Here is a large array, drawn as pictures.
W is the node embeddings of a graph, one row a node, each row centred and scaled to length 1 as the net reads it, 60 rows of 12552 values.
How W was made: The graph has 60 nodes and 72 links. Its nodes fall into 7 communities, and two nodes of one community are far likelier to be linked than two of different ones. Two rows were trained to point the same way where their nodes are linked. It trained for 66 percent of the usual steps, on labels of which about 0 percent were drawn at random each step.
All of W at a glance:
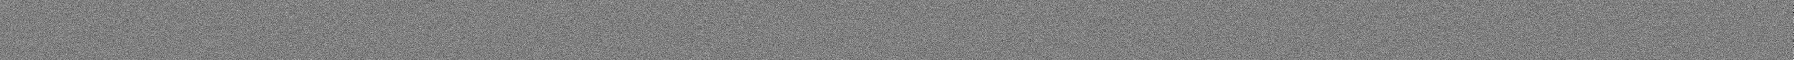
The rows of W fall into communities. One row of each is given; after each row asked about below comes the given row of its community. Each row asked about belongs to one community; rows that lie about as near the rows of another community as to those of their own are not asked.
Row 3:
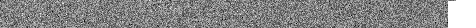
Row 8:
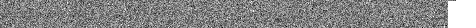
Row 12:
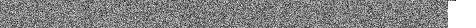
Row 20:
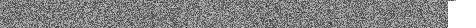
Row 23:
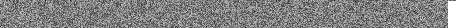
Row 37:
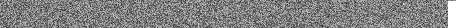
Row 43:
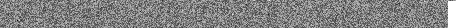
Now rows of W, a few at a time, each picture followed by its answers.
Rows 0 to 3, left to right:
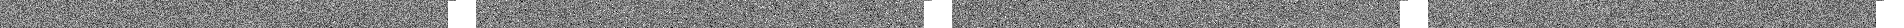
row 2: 37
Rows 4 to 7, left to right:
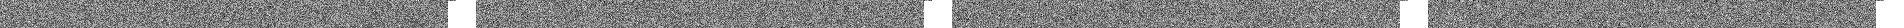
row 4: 37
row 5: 12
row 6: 3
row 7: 23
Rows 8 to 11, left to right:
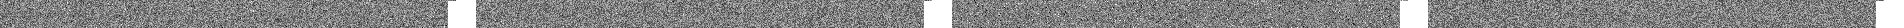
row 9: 3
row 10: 12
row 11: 8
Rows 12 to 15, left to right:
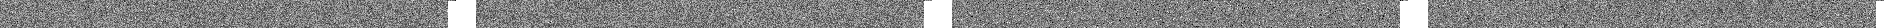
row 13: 23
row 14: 12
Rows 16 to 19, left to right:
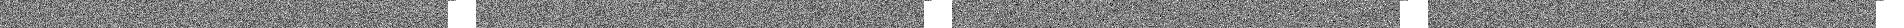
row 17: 3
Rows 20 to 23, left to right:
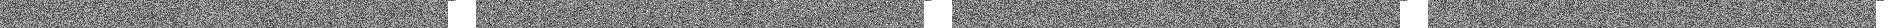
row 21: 43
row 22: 20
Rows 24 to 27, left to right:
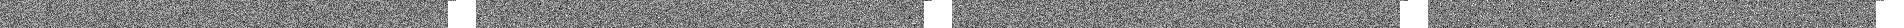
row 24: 3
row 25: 8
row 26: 8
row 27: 43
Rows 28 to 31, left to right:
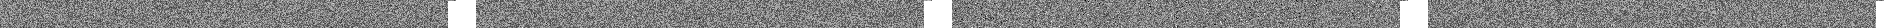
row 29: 43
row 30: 20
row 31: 8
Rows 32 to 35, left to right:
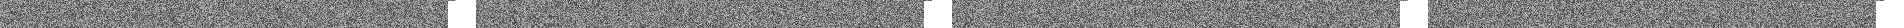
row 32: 20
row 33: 23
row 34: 3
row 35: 8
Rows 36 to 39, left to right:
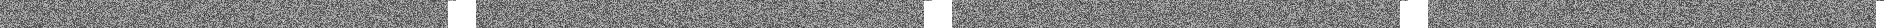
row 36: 43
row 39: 23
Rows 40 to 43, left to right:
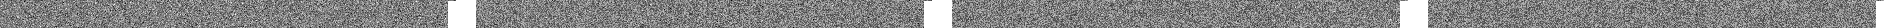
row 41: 23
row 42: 3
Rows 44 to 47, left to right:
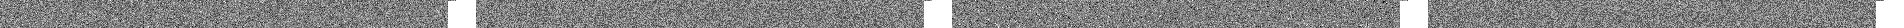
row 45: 3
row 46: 43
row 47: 8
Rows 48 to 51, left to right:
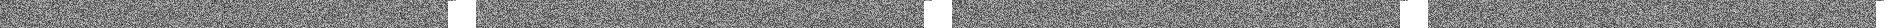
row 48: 20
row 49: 12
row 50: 20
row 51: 37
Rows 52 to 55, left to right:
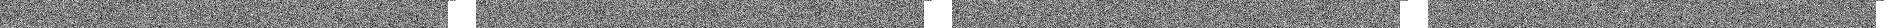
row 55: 43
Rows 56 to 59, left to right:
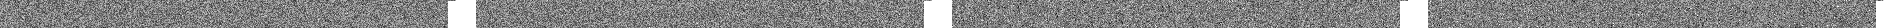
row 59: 37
